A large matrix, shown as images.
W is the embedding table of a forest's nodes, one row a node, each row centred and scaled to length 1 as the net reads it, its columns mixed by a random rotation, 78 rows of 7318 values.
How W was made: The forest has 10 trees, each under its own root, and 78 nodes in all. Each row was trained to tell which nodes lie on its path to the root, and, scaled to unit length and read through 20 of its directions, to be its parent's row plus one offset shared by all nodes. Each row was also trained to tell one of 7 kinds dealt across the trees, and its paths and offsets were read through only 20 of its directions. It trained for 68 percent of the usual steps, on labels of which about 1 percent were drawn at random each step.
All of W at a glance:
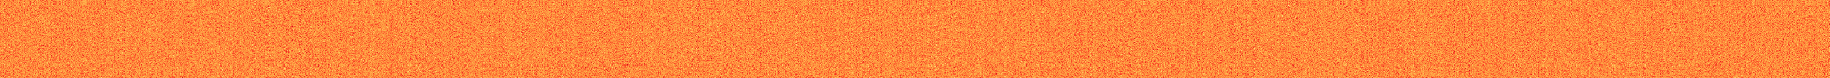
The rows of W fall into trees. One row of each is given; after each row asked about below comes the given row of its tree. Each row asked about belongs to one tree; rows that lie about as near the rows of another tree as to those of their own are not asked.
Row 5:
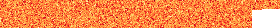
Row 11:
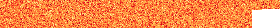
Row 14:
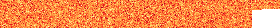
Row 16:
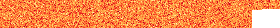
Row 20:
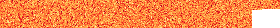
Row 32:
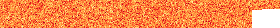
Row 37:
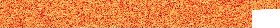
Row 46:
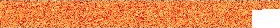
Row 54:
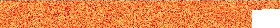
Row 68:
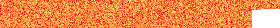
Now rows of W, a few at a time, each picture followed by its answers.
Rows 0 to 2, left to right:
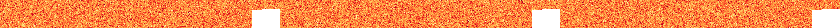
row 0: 20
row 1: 37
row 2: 16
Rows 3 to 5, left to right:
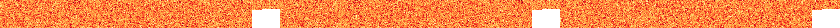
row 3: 37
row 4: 37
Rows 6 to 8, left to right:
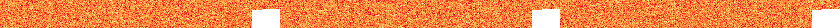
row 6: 54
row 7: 68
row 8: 46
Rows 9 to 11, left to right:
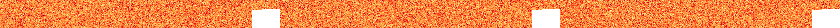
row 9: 37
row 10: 68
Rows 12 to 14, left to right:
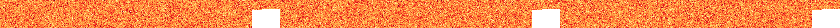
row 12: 11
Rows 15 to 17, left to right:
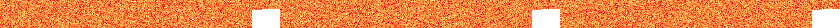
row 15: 16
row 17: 54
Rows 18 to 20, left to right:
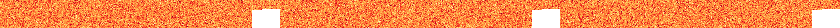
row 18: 37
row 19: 54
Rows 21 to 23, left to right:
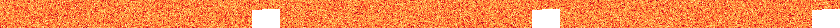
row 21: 16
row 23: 32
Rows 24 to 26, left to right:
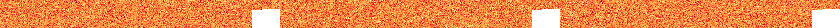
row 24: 5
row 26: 20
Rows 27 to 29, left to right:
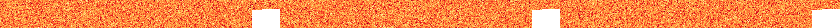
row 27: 5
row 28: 16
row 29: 20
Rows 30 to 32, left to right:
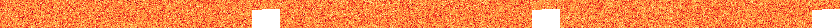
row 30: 20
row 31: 37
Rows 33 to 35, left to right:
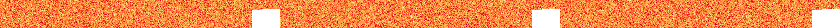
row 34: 5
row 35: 68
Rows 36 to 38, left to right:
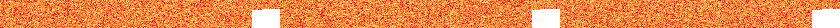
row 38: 16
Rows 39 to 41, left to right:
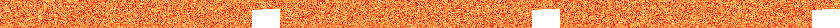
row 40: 20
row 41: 5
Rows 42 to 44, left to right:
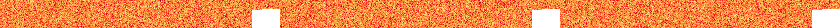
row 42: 16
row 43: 11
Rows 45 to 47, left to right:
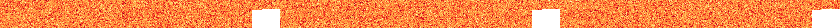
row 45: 68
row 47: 54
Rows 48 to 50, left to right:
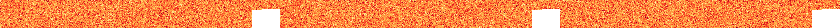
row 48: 68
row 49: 11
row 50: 14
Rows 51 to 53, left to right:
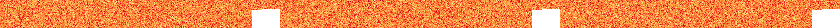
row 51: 20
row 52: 68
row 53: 32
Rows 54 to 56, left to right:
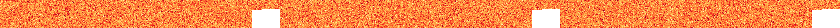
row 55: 20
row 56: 14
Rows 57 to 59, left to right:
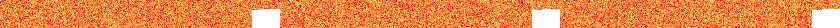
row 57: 20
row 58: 37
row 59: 16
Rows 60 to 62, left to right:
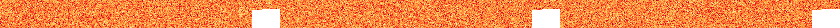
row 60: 46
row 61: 16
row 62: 32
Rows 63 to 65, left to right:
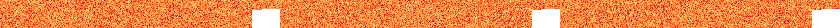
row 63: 11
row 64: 54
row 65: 54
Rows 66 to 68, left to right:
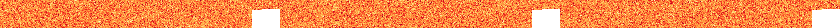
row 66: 54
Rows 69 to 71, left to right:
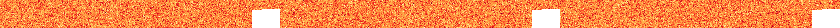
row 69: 32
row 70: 54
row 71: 20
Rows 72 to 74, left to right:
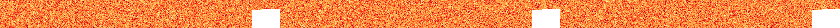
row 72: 16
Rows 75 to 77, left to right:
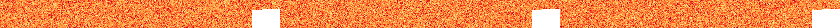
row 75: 68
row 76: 54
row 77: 11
